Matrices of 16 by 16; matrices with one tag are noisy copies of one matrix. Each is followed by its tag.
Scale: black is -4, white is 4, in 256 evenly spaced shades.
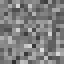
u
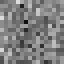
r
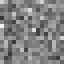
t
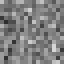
t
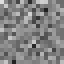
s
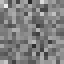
s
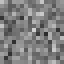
t
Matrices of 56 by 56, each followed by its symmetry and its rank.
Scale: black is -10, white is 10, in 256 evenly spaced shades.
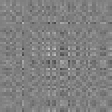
symmetric, rank three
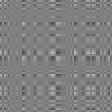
symmetric, rank one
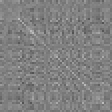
symmetric, rank five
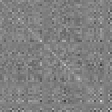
symmetric, rank five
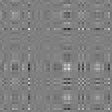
symmetric, rank two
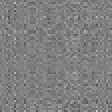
neither, rank five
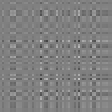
symmetric, rank one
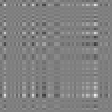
symmetric, rank one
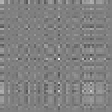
symmetric, rank two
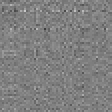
neither, rank five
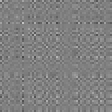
symmetric, rank three
